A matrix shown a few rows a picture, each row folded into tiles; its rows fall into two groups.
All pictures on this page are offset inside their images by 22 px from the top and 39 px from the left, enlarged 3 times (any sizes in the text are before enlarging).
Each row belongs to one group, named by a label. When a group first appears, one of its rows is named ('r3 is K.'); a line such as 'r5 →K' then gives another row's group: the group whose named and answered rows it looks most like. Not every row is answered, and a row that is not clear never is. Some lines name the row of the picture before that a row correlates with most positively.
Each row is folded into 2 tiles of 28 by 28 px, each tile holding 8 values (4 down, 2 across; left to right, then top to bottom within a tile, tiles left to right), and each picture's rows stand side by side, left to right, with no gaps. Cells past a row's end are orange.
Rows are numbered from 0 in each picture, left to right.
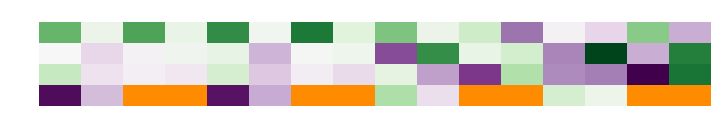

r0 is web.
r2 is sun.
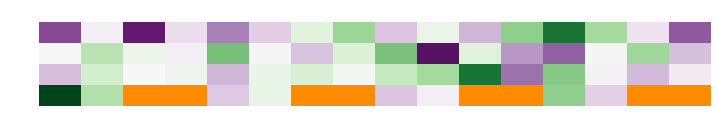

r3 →sun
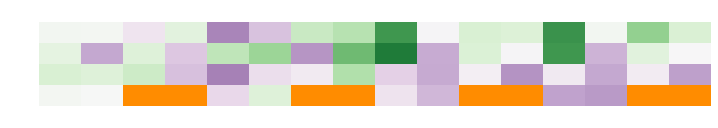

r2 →web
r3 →web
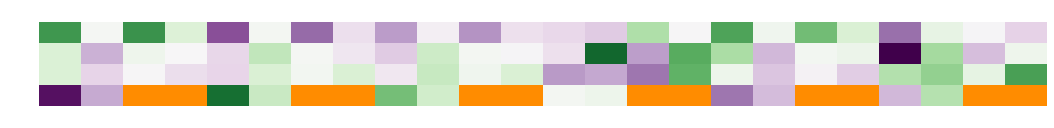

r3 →sun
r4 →web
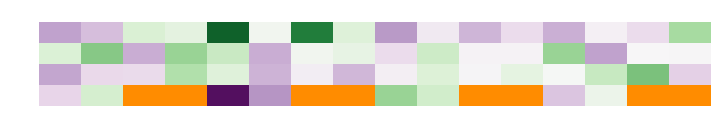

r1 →web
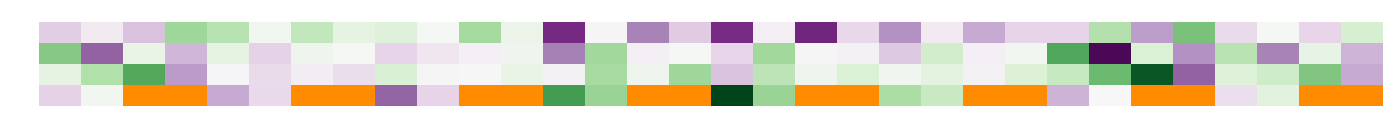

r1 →web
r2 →web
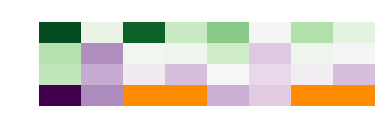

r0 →web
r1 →web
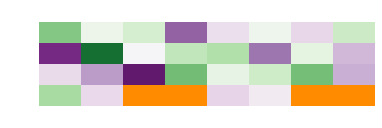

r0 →sun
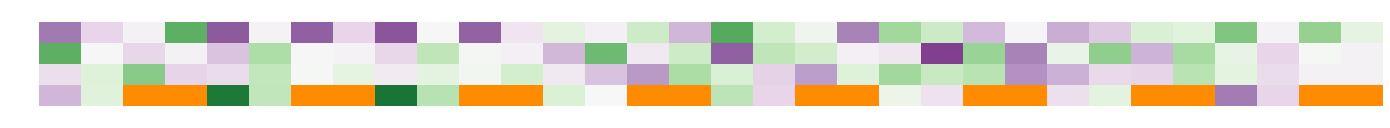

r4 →sun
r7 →web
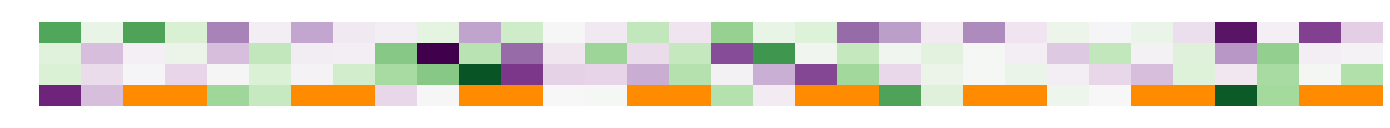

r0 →web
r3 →sun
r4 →sun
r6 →sun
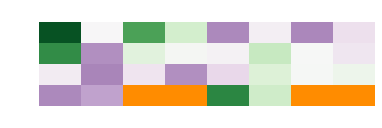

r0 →web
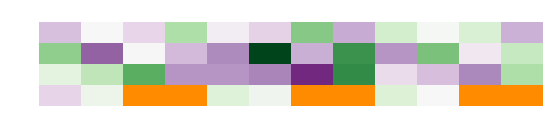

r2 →sun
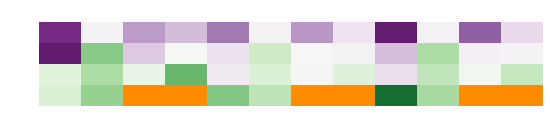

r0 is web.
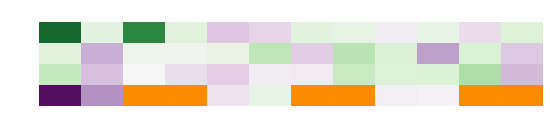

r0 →web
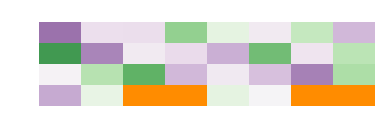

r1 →sun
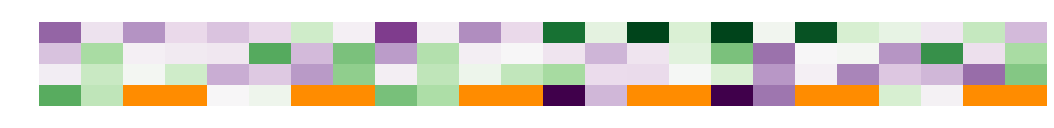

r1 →sun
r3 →web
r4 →web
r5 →sun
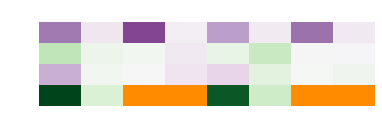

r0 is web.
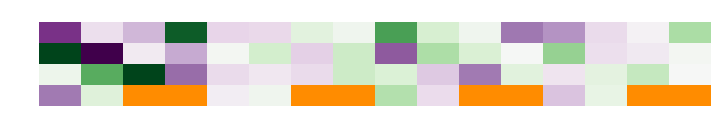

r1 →sun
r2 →sun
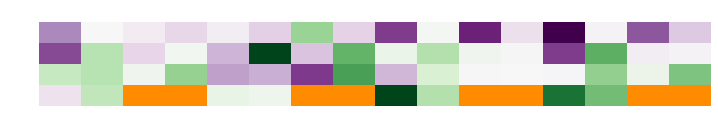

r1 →sun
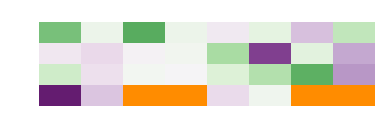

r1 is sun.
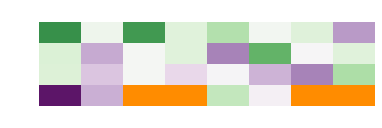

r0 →web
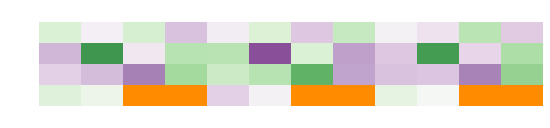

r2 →sun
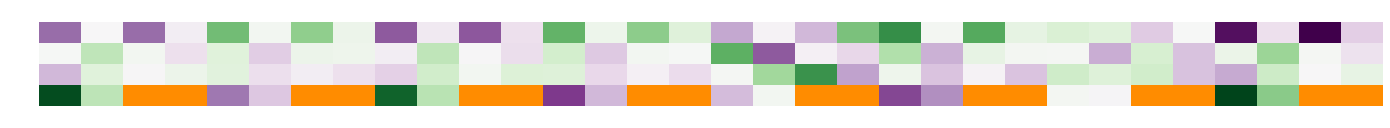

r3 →web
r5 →web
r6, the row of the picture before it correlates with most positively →1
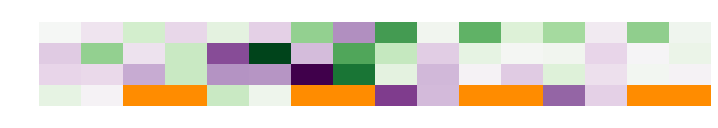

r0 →sun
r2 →web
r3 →web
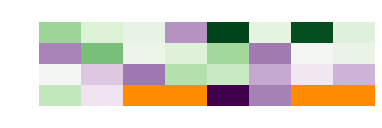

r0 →sun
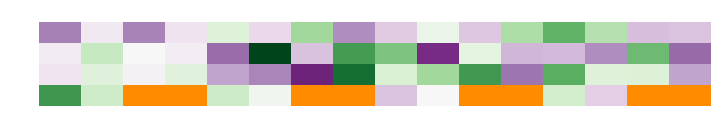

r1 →sun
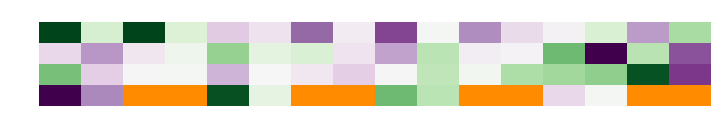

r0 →web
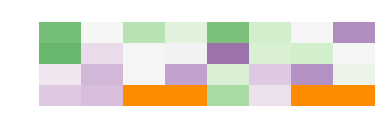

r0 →web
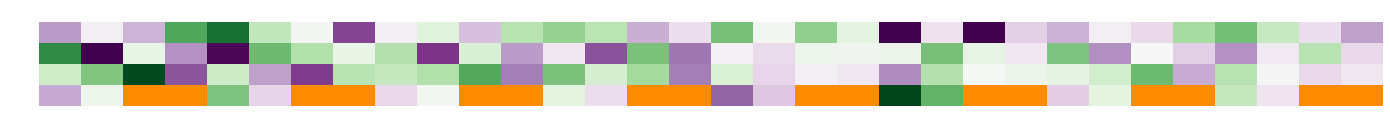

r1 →sun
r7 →sun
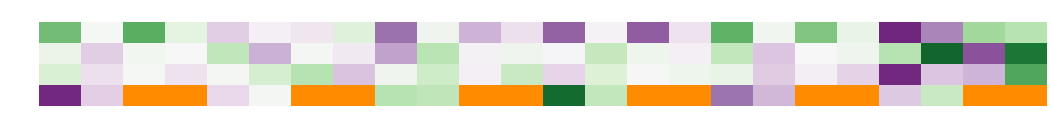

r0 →web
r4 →web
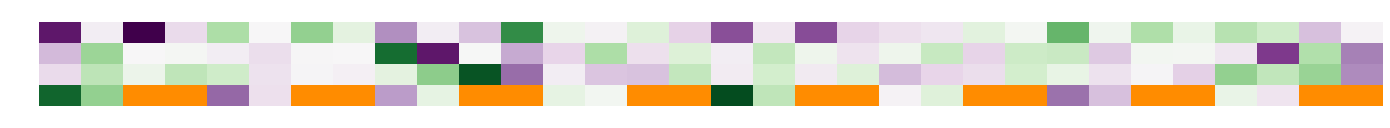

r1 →web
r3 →sun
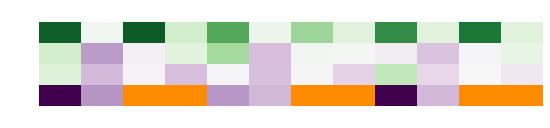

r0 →web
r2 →web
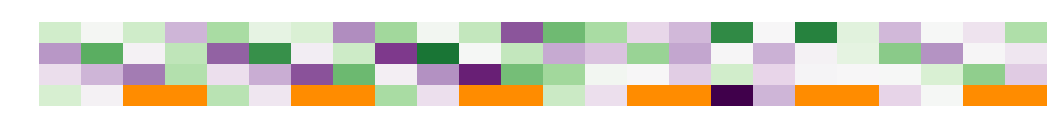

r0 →sun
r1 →sun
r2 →sun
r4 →web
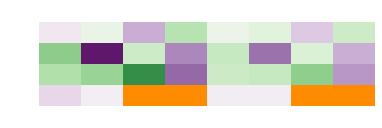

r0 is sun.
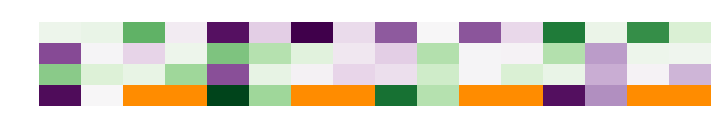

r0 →web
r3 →web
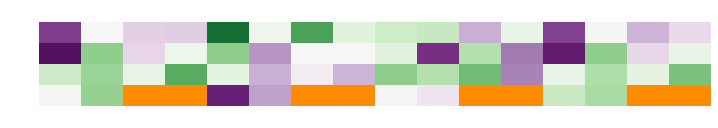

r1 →web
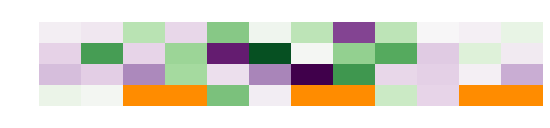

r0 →sun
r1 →sun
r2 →web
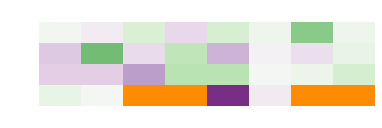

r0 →sun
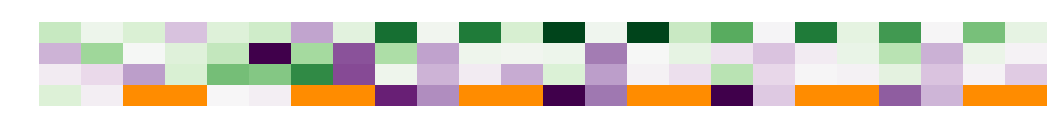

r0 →sun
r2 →web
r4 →web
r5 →web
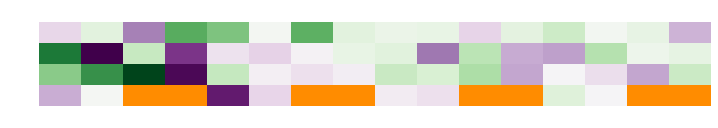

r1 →web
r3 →sun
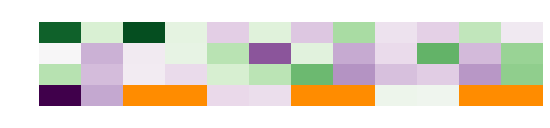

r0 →web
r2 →sun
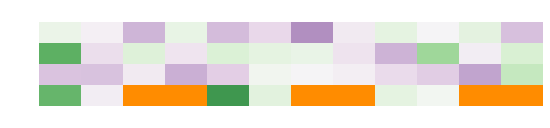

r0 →web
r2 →sun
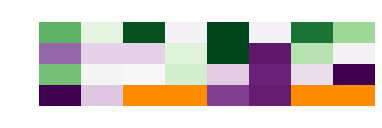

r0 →web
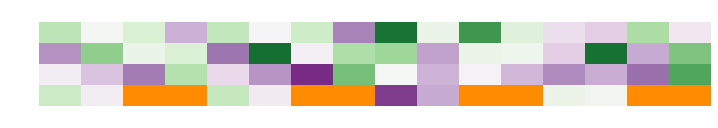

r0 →sun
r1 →sun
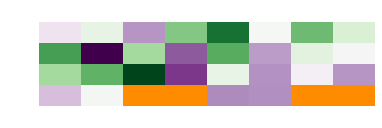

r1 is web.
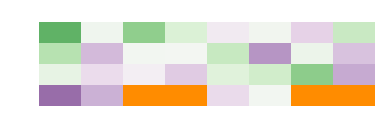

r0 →web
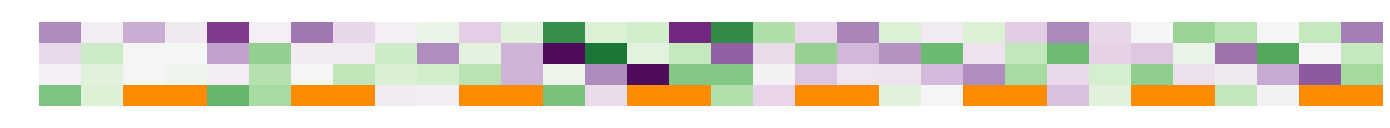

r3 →sun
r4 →sun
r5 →sun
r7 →sun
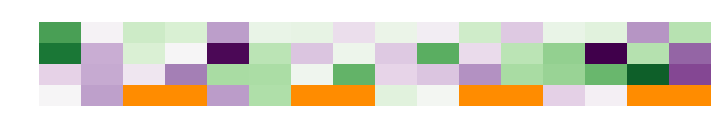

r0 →web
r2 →sun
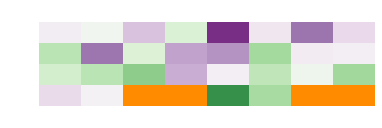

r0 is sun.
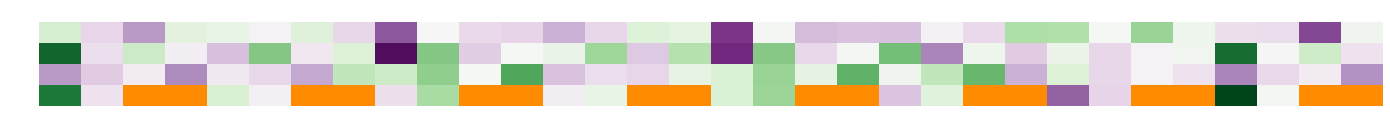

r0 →web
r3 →sun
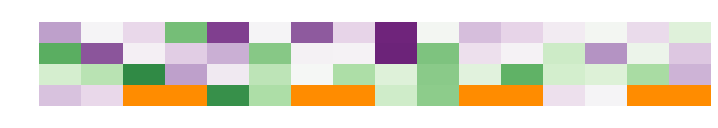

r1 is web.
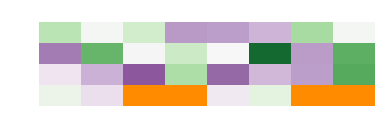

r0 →sun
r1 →sun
